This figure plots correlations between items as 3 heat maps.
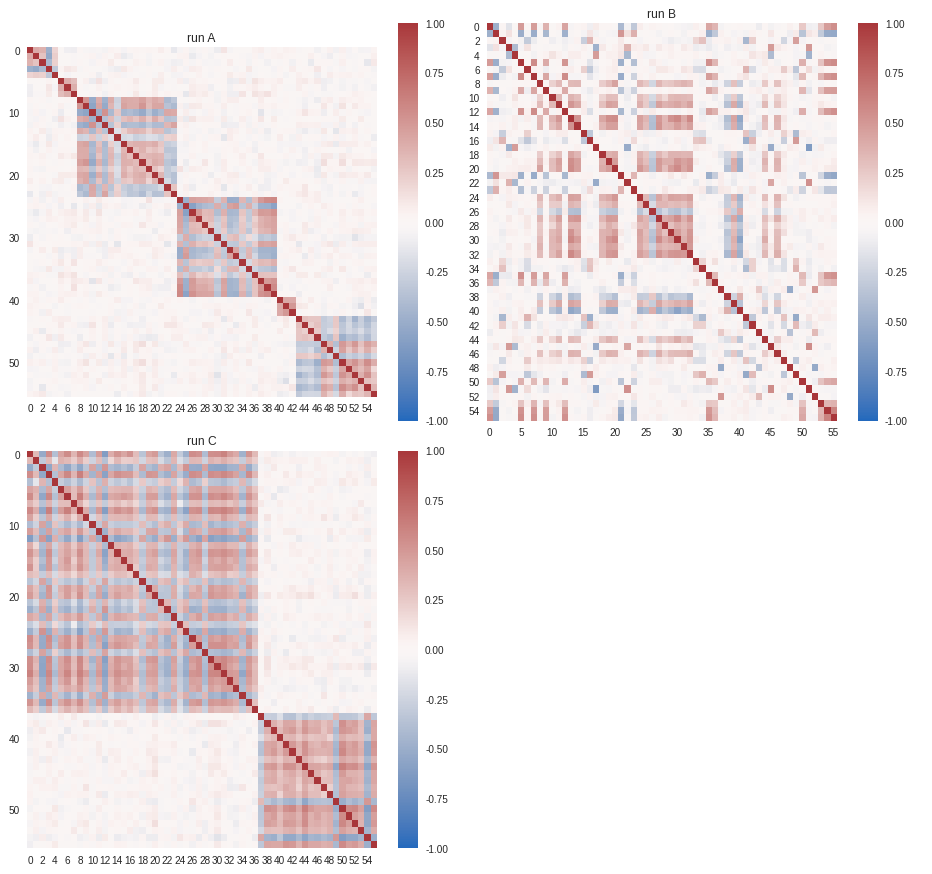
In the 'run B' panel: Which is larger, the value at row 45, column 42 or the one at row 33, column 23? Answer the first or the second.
the second
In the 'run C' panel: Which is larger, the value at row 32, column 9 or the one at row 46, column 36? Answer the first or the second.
the first
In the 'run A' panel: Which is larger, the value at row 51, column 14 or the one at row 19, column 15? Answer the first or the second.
the second
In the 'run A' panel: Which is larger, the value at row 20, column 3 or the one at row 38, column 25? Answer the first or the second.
the first
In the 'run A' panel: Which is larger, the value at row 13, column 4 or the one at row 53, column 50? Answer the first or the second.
the second
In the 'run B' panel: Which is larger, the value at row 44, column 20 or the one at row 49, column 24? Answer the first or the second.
the first
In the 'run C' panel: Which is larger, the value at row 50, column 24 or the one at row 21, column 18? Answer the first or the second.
the second
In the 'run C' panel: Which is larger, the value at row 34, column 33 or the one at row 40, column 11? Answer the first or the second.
the second
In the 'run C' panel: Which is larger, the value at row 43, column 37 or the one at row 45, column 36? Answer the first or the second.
the second
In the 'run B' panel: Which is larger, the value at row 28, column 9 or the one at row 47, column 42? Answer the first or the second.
the first
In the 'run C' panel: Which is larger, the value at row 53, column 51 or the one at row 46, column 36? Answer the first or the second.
the first
